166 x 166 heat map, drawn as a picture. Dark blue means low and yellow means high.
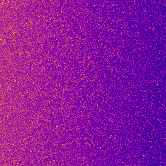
Average level on the scale: 30%. Odd rows or columns: none. Stripes: none. Slope: up to the left. Grain: fine.
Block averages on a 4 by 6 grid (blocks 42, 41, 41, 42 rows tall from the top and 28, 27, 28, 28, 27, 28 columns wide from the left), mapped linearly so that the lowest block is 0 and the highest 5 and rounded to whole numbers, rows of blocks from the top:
543210 / 543210 / 543210 / 543210
